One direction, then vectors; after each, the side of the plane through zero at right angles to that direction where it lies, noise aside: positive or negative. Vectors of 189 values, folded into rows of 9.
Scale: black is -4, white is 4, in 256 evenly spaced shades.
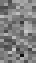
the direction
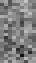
positive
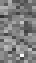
negative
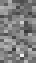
negative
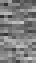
negative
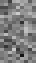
positive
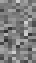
positive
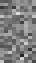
positive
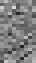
negative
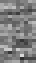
negative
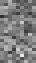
negative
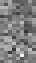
negative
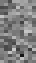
positive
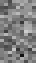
positive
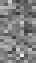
negative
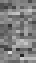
positive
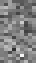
negative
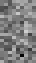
positive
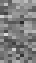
positive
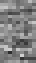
negative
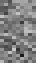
positive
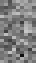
positive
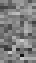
positive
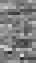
negative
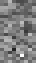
negative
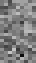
positive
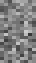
positive
